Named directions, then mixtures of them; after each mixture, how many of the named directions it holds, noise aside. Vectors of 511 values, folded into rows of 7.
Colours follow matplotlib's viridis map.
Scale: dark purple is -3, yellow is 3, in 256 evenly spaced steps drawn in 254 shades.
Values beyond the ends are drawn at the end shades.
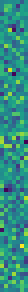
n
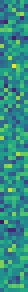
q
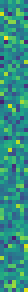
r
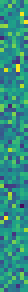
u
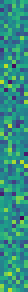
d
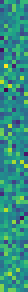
one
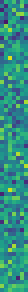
two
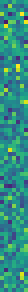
three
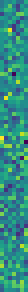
two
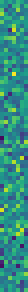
three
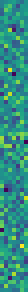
one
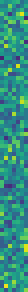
three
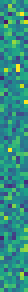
three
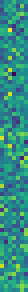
three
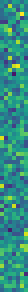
three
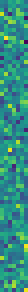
one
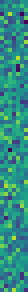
two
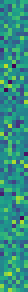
one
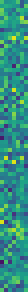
three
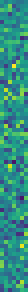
three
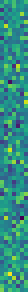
two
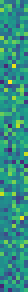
one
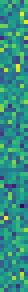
one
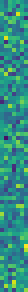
two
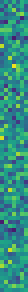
one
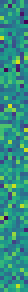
one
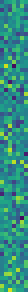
one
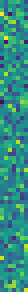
one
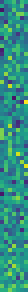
two
